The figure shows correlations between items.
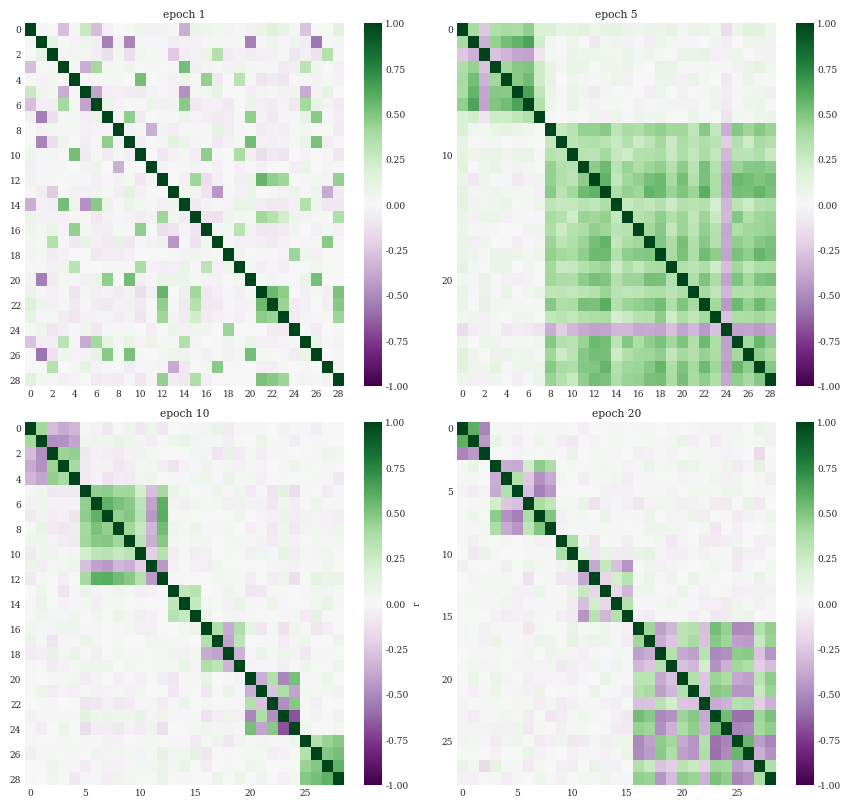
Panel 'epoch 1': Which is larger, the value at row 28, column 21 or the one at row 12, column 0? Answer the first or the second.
the first
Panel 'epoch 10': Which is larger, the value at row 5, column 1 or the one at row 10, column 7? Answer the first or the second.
the second
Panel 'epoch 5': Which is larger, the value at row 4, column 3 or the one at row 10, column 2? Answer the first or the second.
the first
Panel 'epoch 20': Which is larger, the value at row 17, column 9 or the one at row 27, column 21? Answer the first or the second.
the second
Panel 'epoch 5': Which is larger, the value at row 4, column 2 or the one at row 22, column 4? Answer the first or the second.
the second
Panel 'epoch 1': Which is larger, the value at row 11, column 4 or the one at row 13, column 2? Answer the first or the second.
the first
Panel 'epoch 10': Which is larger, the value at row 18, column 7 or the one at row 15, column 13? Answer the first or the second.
the second
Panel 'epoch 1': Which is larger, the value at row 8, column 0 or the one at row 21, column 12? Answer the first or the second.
the second
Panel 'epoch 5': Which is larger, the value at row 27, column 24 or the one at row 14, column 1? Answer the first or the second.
the second
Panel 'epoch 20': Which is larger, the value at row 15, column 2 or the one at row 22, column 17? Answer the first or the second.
the first
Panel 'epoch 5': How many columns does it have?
29
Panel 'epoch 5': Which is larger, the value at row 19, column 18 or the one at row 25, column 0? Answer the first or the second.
the first
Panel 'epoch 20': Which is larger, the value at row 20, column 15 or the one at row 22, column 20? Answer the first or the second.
the first
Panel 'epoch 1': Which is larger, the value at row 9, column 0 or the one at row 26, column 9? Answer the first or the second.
the second
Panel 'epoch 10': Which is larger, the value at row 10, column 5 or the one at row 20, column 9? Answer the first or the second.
the first
